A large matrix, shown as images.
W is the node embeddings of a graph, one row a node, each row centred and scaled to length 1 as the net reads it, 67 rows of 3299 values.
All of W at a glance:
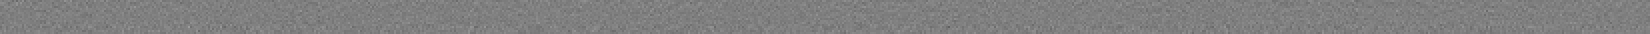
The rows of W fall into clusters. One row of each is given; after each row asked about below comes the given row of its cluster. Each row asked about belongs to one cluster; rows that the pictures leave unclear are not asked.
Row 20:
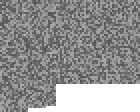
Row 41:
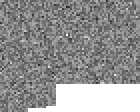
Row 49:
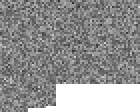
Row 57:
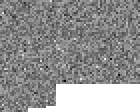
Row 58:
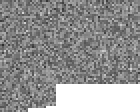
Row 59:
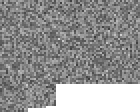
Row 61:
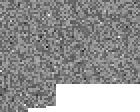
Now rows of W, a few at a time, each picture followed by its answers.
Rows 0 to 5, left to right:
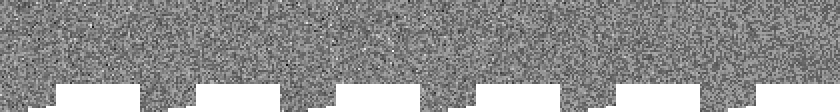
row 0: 57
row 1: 58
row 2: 61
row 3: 57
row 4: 49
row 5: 59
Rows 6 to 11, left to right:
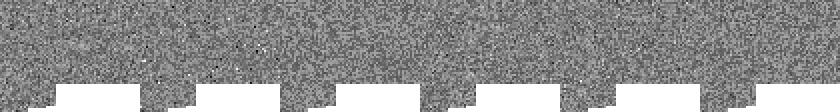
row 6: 57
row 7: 59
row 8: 59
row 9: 58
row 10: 49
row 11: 41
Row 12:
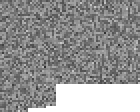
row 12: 58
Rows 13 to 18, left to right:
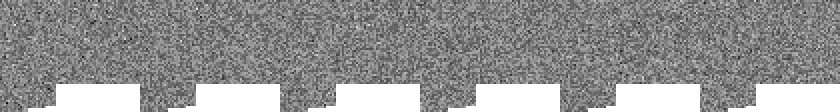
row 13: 41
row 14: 61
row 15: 58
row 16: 20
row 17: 61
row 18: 49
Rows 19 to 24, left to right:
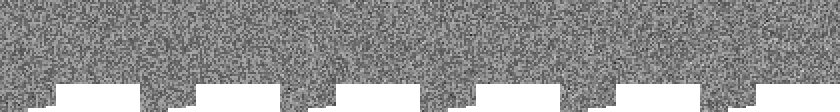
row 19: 41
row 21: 49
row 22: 41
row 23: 57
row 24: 57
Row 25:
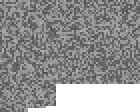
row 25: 59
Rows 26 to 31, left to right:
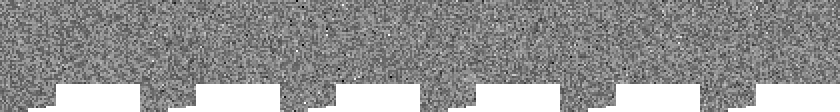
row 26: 61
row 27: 20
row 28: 59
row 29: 58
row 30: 61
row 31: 61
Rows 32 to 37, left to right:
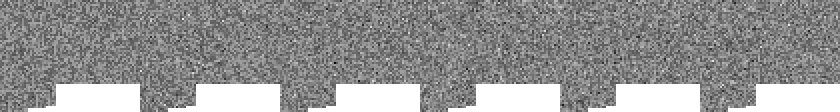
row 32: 41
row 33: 61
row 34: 57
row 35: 49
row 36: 57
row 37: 20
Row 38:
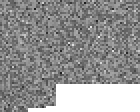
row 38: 61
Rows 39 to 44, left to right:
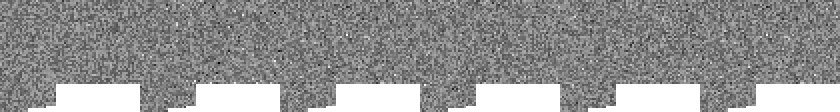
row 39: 58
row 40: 61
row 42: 49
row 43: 57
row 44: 41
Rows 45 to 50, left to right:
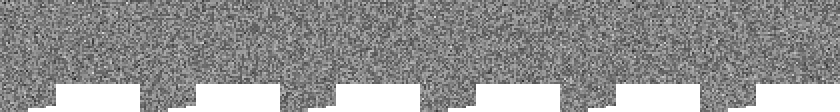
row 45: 49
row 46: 58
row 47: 41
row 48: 57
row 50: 59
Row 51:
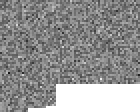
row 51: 20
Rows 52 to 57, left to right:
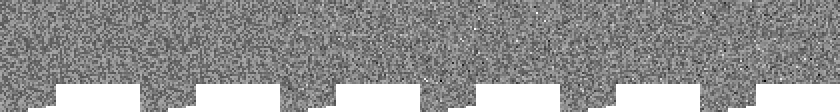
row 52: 20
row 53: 20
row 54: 20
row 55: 49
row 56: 20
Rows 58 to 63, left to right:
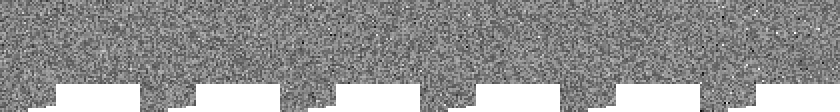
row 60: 41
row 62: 61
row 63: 59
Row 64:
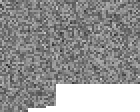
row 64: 61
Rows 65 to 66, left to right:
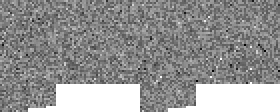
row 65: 58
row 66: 59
